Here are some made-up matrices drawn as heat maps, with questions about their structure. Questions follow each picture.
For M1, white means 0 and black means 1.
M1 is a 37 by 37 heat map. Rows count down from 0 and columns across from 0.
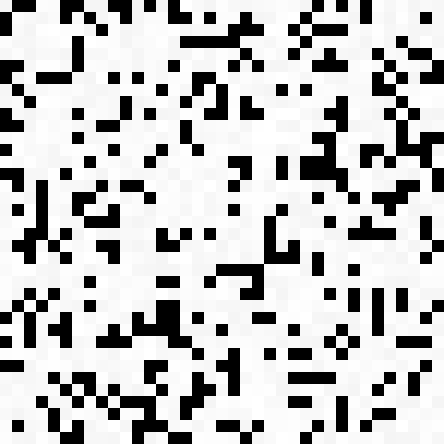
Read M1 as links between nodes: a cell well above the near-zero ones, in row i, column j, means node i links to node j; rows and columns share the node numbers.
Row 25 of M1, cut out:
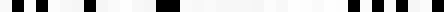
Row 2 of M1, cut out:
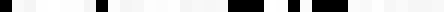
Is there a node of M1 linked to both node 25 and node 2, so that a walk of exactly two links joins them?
no
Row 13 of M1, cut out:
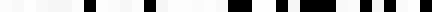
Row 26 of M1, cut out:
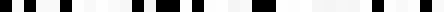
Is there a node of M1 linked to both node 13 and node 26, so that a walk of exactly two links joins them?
yes
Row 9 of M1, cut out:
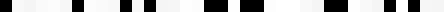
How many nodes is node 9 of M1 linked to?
12
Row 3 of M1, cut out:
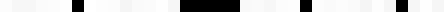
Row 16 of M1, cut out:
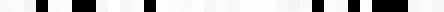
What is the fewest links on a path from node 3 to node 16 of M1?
1
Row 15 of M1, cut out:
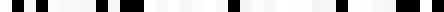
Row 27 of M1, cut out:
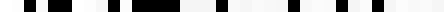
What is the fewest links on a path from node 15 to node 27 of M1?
2
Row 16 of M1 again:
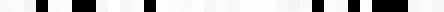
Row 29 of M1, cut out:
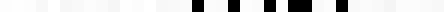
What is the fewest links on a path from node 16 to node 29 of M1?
1
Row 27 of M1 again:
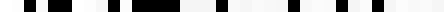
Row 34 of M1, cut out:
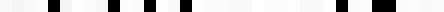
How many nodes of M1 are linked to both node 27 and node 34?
5
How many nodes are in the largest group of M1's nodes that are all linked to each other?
5
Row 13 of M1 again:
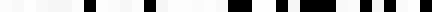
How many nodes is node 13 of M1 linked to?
11
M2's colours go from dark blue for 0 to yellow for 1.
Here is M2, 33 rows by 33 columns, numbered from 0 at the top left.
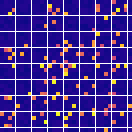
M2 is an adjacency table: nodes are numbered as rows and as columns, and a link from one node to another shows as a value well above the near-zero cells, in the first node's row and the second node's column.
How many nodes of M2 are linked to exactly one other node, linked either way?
7
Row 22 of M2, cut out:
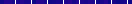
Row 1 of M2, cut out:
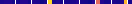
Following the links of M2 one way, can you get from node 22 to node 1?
no
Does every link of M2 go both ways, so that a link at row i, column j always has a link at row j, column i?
yes
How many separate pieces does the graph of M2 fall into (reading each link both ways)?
3
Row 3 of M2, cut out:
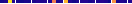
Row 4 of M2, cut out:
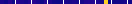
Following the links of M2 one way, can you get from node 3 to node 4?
yes
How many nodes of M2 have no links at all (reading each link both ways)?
2
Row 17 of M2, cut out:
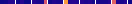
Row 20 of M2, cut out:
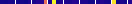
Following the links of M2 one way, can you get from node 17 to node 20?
yes
